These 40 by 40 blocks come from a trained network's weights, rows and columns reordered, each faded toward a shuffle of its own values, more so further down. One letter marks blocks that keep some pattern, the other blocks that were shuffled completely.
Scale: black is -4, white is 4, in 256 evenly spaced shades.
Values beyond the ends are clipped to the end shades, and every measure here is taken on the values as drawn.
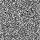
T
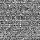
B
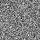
T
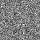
T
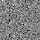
B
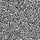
T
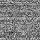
B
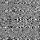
B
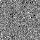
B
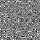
B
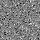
T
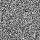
T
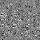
B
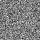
T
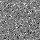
T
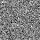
T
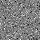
T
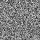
T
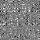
B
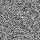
B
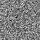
B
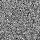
T
